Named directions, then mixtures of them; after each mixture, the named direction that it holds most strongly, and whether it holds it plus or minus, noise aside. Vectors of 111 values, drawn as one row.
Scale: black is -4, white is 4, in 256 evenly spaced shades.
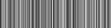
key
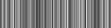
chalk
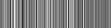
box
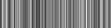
chalk, plus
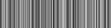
key, plus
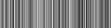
chalk, minus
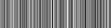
key, minus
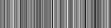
chalk, plus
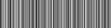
key, plus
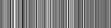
box, plus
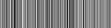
box, minus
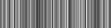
chalk, plus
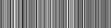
box, plus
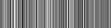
box, plus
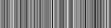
key, minus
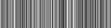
key, minus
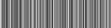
key, minus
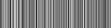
box, plus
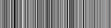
box, minus
